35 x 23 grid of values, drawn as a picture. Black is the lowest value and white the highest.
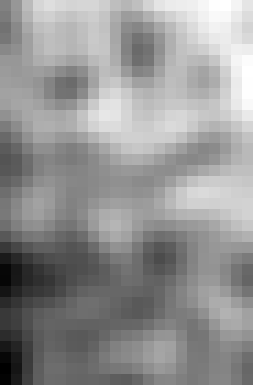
Grain: blotchy. Lone odd cells: none. Slope: up to the top right. Ninth with the highest average: top right. Ninth with the lowest average: bottom left.
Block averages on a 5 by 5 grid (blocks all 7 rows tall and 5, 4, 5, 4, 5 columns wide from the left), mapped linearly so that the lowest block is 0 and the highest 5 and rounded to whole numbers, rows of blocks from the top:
3 4 3 4 5 / 3 3 4 4 4 / 2 2 3 3 4 / 0 1 2 2 3 / 0 1 2 2 2
